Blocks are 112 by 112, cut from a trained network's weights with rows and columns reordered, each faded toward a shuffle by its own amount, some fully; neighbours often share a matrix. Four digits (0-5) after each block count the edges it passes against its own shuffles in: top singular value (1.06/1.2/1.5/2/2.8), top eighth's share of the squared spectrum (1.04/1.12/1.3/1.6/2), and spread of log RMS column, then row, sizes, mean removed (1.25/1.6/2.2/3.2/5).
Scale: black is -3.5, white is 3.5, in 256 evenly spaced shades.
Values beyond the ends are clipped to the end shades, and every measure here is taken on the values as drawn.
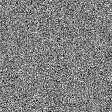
2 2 0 1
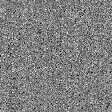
2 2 0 1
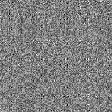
4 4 2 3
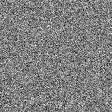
3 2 0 1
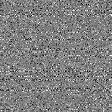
4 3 0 3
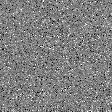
2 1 0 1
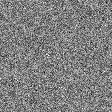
0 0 0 0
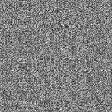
4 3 1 2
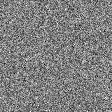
1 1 0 0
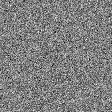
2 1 0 0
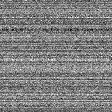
5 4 1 3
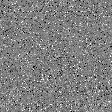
3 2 0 1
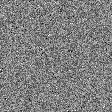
0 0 0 0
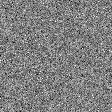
0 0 0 0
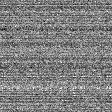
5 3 1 2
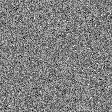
0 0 0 0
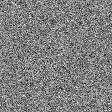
0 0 0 0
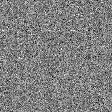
1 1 0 0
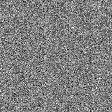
2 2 0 1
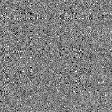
4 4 2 2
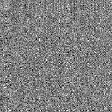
4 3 2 2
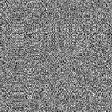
4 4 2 2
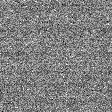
2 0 0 0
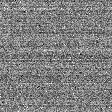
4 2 0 1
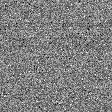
1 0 0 0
